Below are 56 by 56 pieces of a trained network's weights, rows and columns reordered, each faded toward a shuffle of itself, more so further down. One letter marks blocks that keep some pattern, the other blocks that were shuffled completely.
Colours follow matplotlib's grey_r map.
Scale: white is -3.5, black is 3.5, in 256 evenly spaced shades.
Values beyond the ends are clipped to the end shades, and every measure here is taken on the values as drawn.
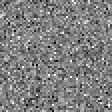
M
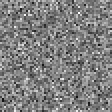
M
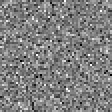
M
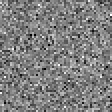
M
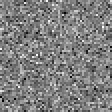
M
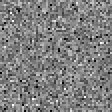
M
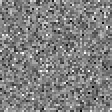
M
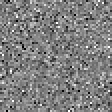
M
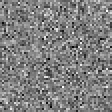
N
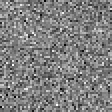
M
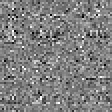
N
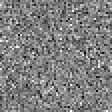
M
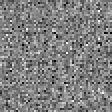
N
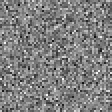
M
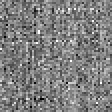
N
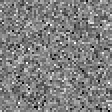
M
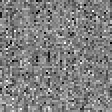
N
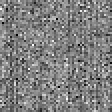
N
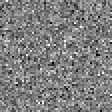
M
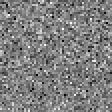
M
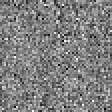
N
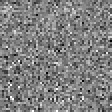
N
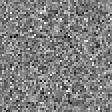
N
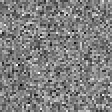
N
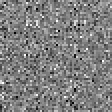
N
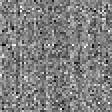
N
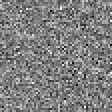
N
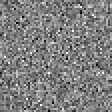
M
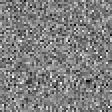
N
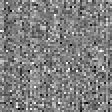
N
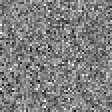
N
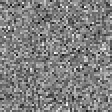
N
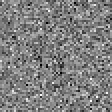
N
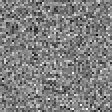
N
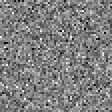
M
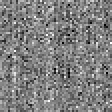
N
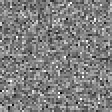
M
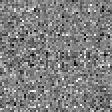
N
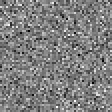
M
